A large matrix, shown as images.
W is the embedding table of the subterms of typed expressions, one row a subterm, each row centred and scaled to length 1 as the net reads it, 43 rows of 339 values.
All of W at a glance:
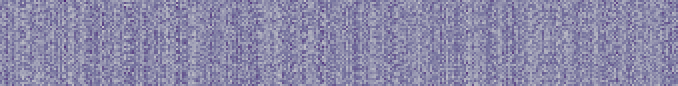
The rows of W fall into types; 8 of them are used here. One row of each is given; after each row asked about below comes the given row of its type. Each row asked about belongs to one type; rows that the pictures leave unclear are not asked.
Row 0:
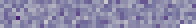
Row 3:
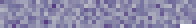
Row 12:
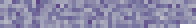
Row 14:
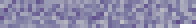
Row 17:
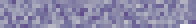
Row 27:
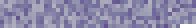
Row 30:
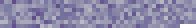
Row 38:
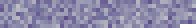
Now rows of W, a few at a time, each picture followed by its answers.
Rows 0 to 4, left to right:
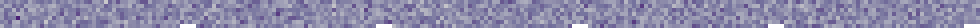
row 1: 38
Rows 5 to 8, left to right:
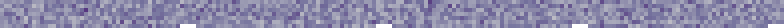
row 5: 27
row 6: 14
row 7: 12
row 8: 30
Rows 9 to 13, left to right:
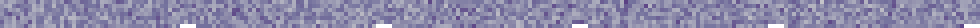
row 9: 27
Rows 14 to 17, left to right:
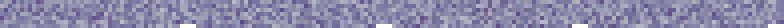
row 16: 3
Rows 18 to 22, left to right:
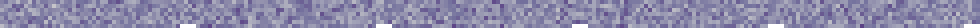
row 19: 17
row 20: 30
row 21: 12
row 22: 17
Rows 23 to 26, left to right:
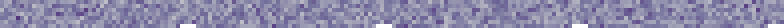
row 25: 17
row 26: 30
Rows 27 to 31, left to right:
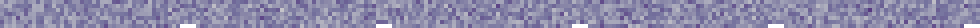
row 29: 27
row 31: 27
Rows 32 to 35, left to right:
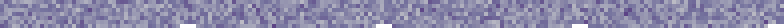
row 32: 38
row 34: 38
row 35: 17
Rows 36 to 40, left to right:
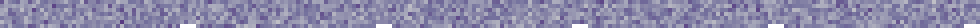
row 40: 30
